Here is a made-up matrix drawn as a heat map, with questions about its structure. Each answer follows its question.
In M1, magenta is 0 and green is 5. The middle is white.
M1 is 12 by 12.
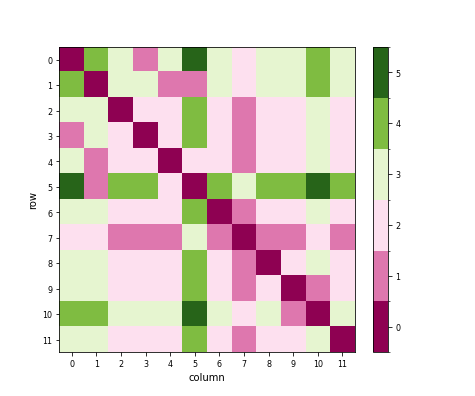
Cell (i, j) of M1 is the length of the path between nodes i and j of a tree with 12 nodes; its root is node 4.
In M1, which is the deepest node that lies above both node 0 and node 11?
7
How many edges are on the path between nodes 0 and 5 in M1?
5
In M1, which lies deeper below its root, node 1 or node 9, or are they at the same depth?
node 9
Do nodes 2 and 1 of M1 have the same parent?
no
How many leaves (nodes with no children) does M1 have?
7
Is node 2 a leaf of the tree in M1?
yes
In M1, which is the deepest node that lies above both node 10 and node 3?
7
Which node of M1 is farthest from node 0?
5
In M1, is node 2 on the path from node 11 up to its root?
no
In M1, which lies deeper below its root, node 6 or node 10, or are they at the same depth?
node 10
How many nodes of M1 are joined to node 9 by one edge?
2
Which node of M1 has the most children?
7
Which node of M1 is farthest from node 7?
5
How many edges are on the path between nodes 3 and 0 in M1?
1
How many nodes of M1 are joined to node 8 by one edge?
1
